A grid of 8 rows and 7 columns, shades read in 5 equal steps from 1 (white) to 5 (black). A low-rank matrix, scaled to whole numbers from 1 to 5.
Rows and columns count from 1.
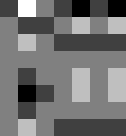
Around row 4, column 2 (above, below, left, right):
2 4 3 3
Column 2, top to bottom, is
1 4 2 3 4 5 4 2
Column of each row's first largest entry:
5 2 4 1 2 2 2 4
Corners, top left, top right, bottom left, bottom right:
4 5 3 4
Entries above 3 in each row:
5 2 4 0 1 2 1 4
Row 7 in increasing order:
3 3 3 3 3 3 4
